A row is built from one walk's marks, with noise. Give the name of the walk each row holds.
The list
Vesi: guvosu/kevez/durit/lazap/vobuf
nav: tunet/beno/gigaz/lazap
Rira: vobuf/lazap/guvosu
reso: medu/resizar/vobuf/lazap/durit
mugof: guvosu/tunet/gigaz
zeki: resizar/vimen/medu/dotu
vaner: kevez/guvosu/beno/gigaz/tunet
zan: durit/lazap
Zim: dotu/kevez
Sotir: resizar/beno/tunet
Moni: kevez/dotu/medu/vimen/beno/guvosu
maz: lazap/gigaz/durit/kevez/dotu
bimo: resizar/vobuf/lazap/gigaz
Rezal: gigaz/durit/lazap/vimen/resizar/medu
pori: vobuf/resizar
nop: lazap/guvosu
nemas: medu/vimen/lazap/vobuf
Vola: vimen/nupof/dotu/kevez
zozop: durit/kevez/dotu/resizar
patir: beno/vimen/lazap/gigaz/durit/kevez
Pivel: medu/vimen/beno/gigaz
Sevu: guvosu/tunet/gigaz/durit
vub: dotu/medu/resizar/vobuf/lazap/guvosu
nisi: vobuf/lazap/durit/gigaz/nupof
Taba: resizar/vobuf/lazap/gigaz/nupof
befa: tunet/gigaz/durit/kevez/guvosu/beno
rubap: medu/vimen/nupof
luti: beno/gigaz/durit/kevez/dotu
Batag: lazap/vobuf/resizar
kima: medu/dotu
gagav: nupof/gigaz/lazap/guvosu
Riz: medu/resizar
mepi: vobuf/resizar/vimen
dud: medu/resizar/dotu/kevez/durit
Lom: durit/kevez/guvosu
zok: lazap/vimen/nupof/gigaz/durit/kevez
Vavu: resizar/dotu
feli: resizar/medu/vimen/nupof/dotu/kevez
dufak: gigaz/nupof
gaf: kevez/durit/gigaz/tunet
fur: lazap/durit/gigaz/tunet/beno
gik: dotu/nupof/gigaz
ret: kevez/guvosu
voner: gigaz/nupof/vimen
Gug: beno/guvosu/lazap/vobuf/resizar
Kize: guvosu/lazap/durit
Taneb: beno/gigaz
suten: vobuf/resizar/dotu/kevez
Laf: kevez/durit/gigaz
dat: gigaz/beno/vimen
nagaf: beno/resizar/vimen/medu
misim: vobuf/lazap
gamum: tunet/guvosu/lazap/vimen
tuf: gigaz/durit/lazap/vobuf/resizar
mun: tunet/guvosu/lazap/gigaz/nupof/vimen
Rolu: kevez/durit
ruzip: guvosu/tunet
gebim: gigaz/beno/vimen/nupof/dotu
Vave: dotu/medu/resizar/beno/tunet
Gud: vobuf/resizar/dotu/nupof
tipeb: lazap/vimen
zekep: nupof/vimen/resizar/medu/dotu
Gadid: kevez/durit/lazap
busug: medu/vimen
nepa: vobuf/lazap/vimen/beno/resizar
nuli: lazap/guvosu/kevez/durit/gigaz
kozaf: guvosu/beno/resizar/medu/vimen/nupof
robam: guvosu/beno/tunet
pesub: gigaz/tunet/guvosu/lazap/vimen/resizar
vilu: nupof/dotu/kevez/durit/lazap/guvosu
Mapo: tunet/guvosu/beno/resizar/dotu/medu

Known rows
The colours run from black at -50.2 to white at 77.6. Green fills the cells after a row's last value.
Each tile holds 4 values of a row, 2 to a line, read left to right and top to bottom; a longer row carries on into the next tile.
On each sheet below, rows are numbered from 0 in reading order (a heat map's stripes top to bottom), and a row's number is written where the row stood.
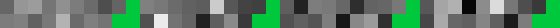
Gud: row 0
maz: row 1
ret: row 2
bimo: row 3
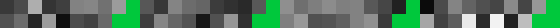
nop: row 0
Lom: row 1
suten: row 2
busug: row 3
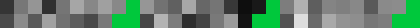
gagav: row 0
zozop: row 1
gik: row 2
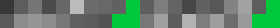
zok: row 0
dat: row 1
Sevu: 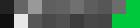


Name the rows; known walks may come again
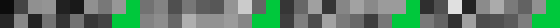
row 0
ruzip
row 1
gebim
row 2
gagav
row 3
Rira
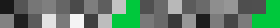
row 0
rubap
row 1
vub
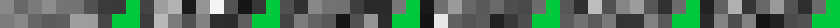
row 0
suten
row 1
tuf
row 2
Lom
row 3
Sevu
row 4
Vesi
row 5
Kize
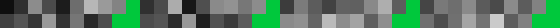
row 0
gamum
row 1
nop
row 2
dat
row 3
zekep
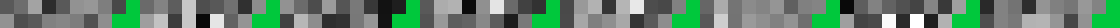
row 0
nepa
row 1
kima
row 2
zozop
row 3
bimo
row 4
nisi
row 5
gik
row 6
busug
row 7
voner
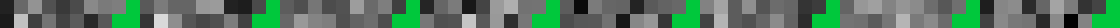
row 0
mugof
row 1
Laf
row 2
patir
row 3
tipeb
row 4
ret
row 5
Vavu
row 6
Gud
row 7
Rezal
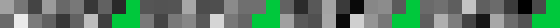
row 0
luti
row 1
feli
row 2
Moni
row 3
dud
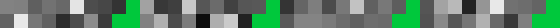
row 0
maz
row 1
Zim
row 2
zok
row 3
Taba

